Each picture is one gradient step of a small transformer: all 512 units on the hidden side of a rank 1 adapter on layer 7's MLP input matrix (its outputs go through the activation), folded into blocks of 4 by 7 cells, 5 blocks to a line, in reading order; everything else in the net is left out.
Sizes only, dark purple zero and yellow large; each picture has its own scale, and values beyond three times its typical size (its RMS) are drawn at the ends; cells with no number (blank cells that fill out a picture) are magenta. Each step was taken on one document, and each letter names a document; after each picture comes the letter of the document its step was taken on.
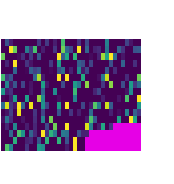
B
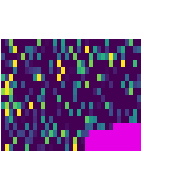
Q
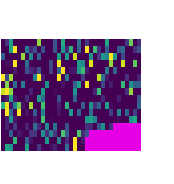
Q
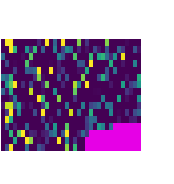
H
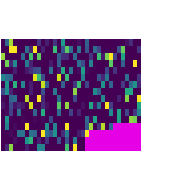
B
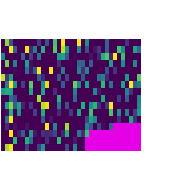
H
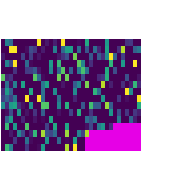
B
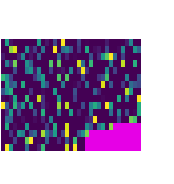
B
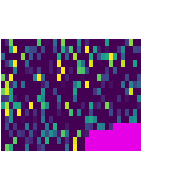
Q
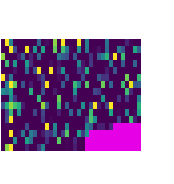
H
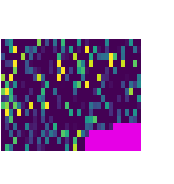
Q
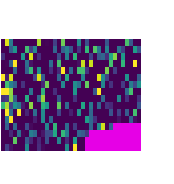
Q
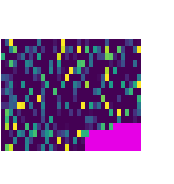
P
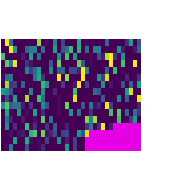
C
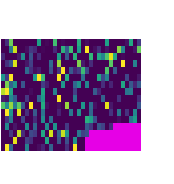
Q
